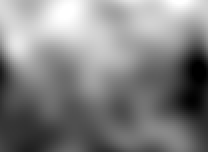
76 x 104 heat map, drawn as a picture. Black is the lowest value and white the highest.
No lone cell stands out from its neighbours. The field is smooth, with broad soft blobs. On average the colour sits 50% of the way up the scale. There are no regular stripes. The top left is the ninth with the highest average. There is an overall slope up to the top.
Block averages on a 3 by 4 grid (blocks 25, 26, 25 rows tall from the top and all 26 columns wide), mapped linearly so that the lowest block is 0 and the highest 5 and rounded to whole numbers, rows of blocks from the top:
5544 | 2320 | 0111
